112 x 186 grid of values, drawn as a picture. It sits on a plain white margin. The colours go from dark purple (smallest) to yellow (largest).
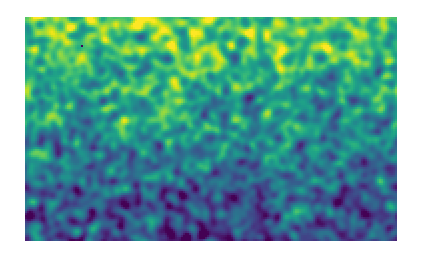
Grain: blotchy. Ninth with the lowest average: bottom middle. Slope: up to the top. Stripes: none. Lone odd cells: 1, lower than its neighbours.
